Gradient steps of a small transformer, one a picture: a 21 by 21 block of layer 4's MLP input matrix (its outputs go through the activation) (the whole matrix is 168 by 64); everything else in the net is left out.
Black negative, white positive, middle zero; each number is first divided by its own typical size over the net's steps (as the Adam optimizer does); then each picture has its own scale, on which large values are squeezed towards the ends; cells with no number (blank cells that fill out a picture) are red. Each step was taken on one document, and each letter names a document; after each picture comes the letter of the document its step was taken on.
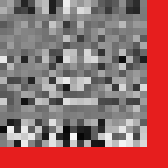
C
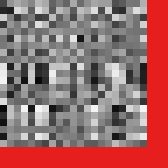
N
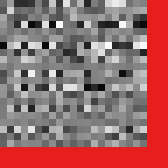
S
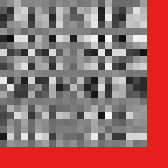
N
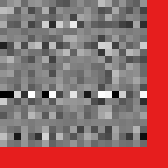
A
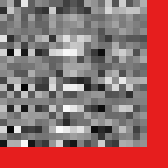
S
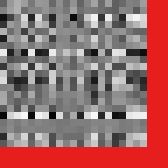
N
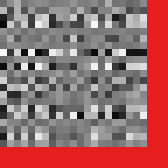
N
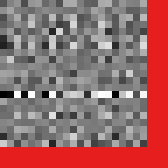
A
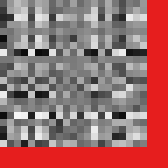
N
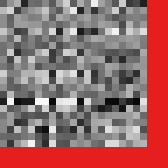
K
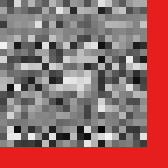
C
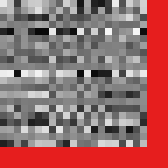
K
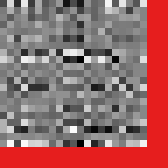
S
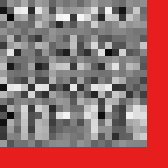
N
